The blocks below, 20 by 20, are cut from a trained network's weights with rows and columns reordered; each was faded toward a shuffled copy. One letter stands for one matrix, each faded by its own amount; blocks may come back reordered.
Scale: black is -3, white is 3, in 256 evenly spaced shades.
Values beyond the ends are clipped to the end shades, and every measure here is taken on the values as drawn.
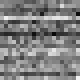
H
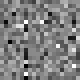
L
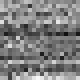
H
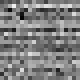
H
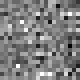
L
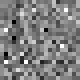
L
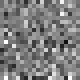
L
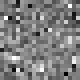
L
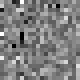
L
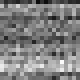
H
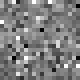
L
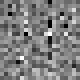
L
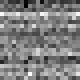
H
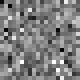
L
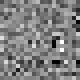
L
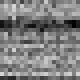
H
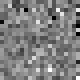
L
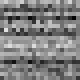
H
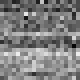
H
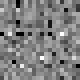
L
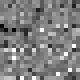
L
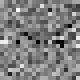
L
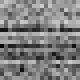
H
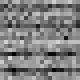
H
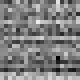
H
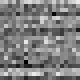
H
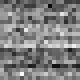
H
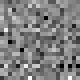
L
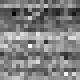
H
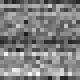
H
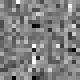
L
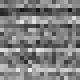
H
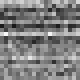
H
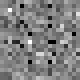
L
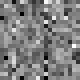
L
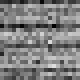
H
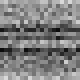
H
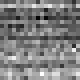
H
